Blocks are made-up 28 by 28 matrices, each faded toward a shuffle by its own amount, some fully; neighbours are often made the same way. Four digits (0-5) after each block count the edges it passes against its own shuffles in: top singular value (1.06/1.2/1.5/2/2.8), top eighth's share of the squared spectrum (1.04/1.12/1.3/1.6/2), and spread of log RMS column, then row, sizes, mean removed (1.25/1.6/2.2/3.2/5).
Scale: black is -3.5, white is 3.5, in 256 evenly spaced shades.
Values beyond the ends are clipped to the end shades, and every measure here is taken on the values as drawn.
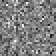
0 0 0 0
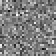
2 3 0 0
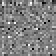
2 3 0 1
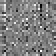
3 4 2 1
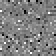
0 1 0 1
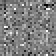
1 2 2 1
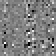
2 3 3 1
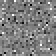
0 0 0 0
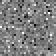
0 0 0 0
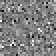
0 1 0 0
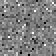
0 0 0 0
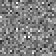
2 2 0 1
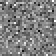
0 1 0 0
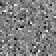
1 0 0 0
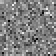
1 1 0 0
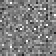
1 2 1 0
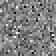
0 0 0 0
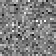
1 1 0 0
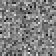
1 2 0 0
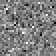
0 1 0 0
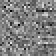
3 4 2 2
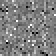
1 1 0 0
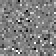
1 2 0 0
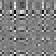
4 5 3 3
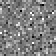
0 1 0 0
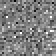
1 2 0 0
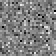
0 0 0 0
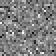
0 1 0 0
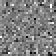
2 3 0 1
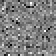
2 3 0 1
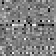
3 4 0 3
